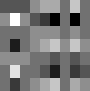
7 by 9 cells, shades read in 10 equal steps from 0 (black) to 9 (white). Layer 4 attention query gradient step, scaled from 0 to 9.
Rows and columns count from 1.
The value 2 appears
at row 2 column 5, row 6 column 8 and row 7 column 2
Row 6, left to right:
4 8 4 4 3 1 4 2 3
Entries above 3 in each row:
6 5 9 8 7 5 8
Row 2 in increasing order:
0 0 2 3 4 4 5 5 9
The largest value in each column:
5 9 5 5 6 7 5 7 5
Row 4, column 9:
5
